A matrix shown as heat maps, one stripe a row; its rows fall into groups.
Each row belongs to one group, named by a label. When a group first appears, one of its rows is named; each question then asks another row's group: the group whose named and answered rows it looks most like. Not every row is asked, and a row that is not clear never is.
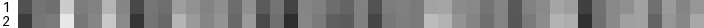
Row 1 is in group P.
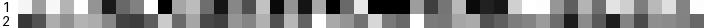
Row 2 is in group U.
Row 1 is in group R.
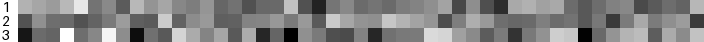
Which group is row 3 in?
P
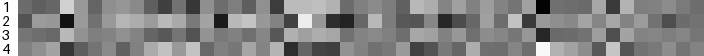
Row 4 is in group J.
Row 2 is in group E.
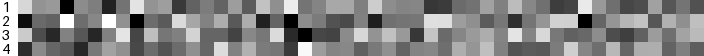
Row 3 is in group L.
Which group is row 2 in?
P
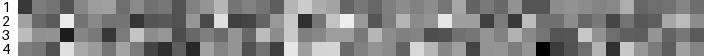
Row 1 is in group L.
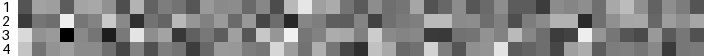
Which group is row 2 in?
P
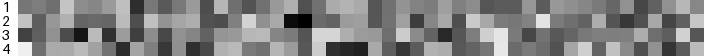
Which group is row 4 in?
R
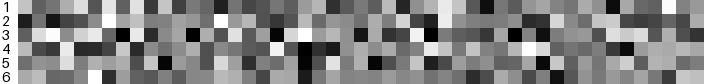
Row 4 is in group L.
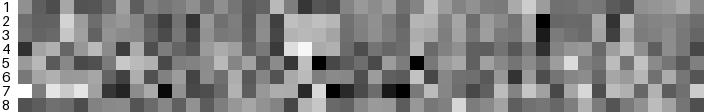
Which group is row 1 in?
L
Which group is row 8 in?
U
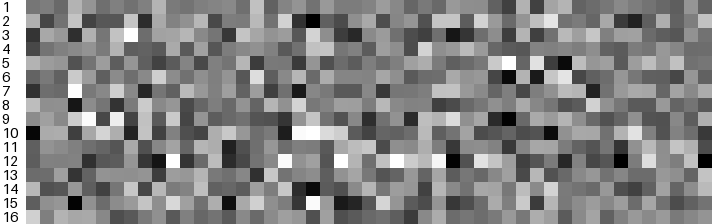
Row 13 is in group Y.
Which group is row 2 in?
L
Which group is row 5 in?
Y
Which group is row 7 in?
P
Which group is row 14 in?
L
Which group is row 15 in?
E
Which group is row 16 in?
R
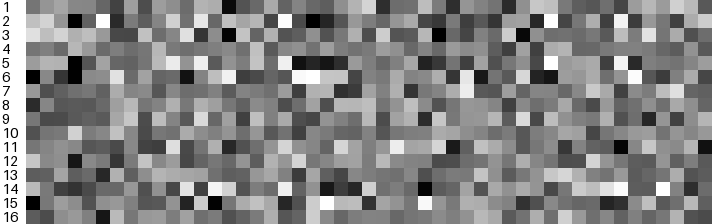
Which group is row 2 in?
J
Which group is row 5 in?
J
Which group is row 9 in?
L
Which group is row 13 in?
J
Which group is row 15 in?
U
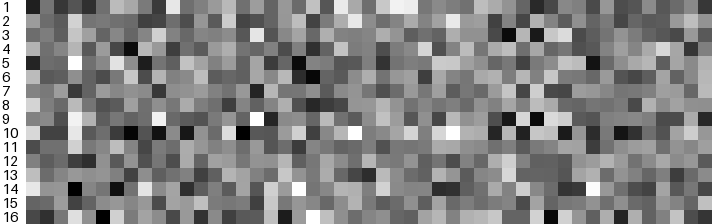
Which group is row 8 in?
L
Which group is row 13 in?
R
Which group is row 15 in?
Y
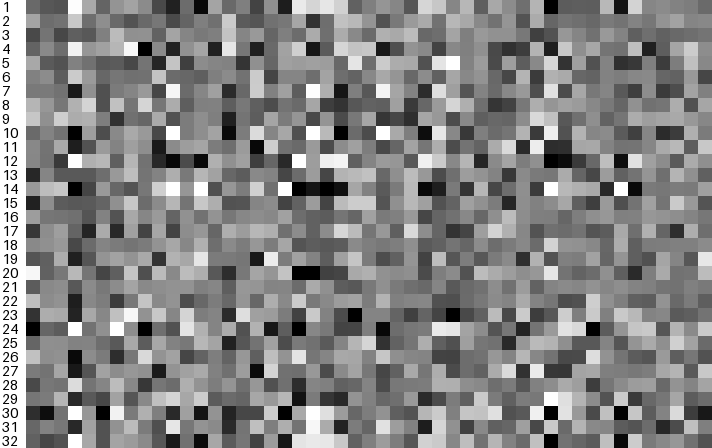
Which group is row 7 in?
E
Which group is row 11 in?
Y
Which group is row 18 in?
J
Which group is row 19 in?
Y
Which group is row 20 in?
L
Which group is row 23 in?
E
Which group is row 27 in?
Y
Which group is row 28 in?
P
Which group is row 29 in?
J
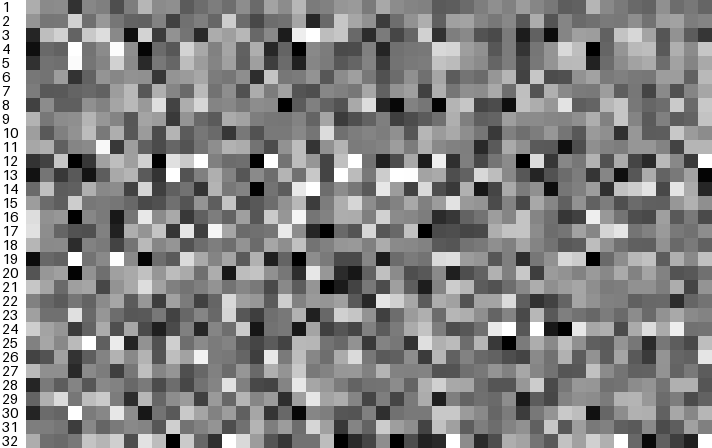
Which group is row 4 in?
P
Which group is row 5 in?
P
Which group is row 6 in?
Y
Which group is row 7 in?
L
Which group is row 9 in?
R
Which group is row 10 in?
U
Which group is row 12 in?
Y
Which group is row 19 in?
P
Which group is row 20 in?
E
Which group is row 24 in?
Y
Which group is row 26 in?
Y
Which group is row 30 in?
P
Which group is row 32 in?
R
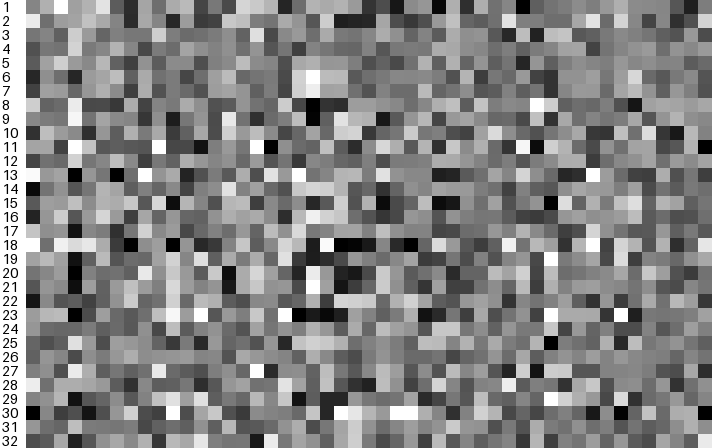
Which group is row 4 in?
P
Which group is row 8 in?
L
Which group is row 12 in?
P
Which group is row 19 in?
J
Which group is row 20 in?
E
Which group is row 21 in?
E
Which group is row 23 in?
J
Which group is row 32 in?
Y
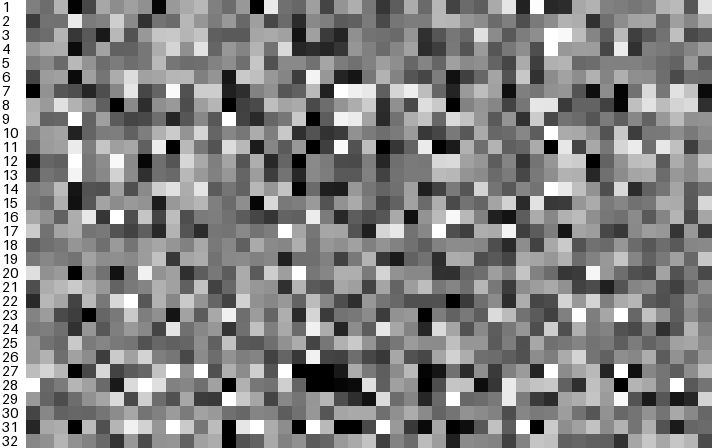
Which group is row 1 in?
Y
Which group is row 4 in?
J
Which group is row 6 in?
E
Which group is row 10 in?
J
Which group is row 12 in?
P
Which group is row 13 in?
P
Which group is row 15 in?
Y
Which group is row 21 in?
U
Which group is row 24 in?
E
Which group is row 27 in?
J
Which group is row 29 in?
R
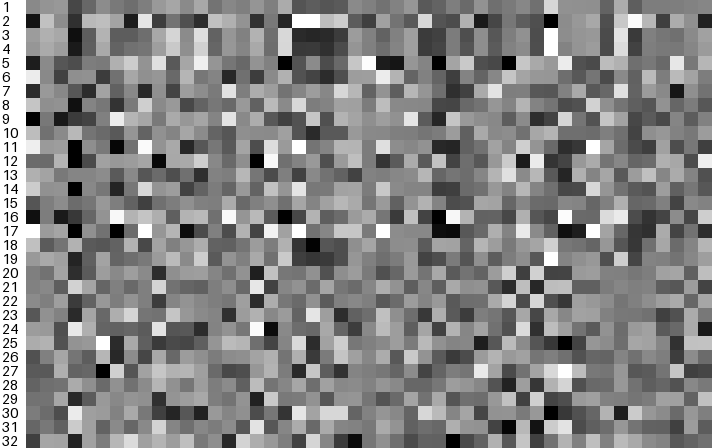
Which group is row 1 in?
J
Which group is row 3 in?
J
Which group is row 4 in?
J
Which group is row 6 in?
L
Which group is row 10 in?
L
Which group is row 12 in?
Y
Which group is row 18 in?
L
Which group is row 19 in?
J
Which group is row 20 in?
Y
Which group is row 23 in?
E
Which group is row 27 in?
J
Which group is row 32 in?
E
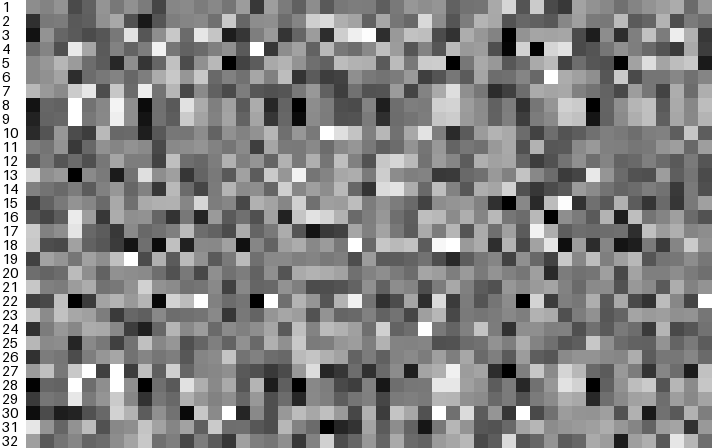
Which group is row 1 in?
Y
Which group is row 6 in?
J
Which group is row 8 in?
P
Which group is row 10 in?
U
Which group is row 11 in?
Y
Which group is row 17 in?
L
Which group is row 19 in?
E
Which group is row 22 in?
Y
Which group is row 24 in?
U
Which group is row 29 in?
P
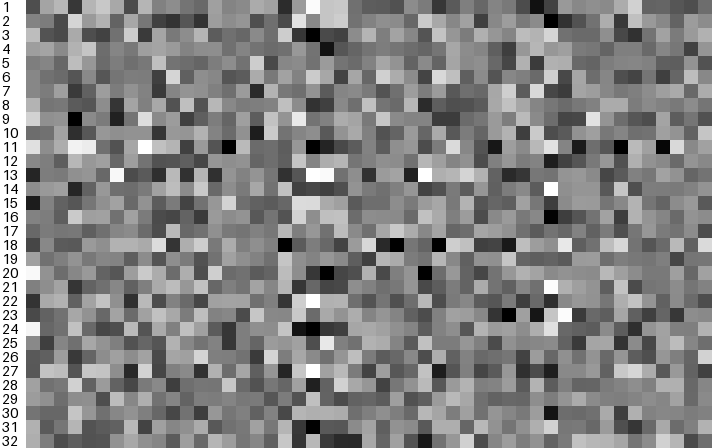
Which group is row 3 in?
L
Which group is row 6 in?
E
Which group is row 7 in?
Y
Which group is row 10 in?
Y
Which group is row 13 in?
U
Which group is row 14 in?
J
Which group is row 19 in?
R
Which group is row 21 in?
J
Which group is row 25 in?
U
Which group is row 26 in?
Y
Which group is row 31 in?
L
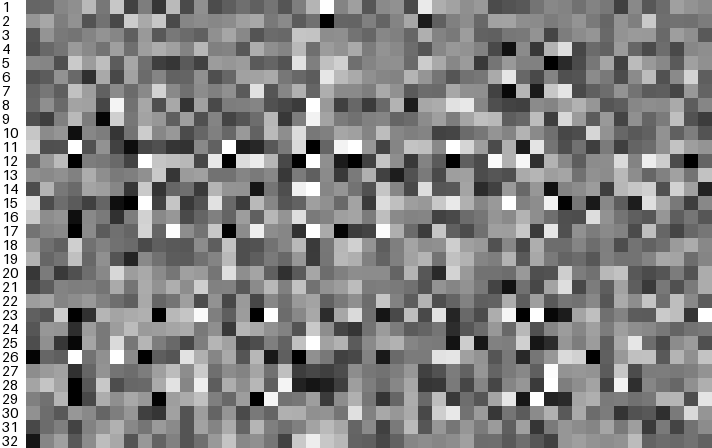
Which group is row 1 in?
U
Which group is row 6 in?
U
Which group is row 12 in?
E
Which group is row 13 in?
R
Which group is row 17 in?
E
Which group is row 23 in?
Y
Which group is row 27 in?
J
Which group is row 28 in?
J
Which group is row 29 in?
Y
